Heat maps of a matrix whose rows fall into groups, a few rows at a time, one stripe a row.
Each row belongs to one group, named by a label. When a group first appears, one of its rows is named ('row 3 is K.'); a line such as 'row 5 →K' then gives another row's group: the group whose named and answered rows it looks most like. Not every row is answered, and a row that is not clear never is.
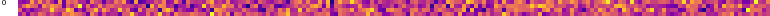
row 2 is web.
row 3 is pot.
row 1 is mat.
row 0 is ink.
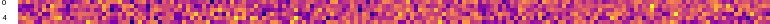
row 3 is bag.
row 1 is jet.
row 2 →jet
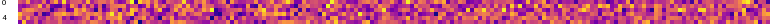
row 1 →ink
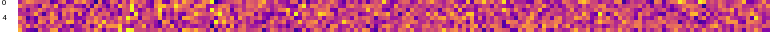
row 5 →web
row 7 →bag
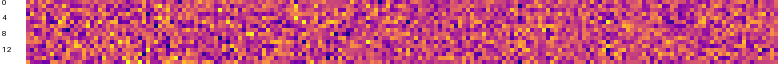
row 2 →pot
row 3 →mat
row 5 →jet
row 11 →web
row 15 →bag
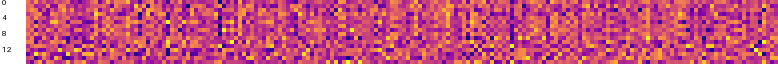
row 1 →bag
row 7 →web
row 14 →ink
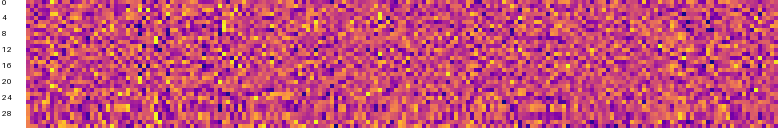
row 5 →web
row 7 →web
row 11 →jet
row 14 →bag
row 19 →bag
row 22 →web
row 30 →web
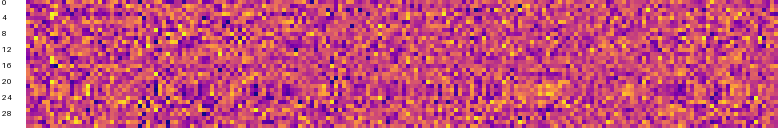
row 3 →jet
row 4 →jet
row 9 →bag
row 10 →mat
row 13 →pot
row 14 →jet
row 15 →jet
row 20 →jet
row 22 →mat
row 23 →mat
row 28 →jet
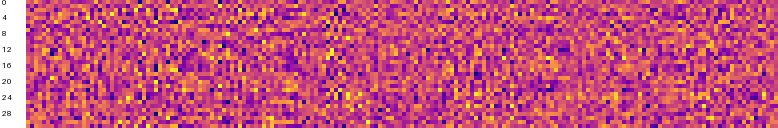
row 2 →mat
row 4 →mat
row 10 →jet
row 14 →mat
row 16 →mat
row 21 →pot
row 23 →ink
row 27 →web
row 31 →mat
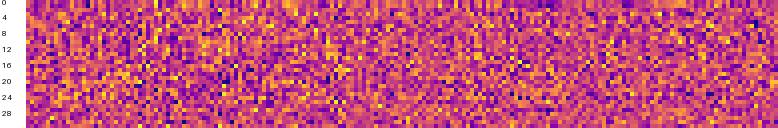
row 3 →web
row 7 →web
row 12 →pot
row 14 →ink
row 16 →bag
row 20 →jet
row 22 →mat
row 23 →web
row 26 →web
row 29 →jet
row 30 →bag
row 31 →pot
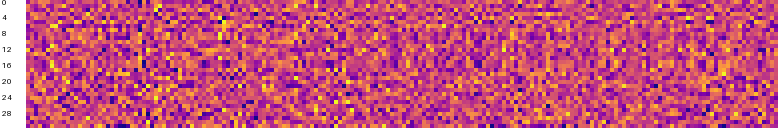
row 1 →web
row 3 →mat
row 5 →web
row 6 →jet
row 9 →pot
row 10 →jet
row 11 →jet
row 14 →pot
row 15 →jet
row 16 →jet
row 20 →ink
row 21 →mat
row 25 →ink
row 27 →web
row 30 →bag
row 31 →pot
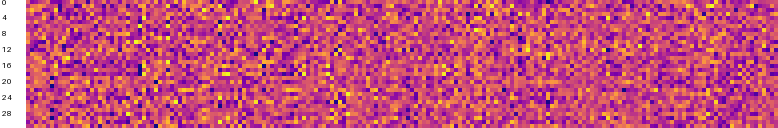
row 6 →pot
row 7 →ink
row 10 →bag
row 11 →ink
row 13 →mat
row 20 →mat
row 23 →ink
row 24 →pot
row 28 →ink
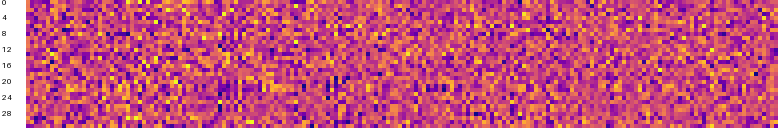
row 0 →bag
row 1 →web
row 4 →ink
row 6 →ink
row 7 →ink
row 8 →pot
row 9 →bag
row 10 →web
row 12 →bag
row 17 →jet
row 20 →mat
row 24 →mat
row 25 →pot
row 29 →bag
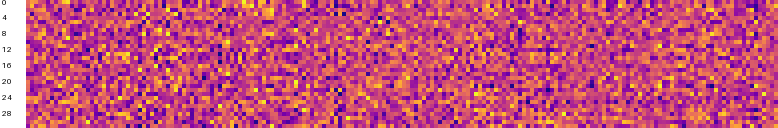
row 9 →ink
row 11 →web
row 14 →mat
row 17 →pot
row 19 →jet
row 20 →web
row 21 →web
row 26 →pot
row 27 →ink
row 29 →ink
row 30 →mat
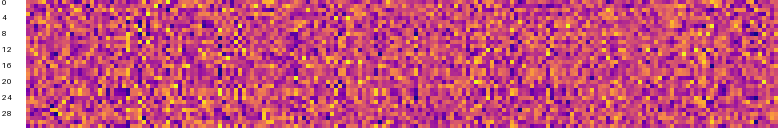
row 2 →web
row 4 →ink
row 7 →pot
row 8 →ink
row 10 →bag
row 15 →ink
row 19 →web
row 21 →mat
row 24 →ink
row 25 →bag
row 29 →jet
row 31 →pot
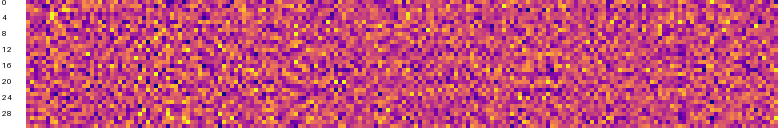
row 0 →bag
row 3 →jet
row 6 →web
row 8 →web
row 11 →pot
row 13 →mat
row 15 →web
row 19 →pot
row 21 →mat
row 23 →bag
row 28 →pot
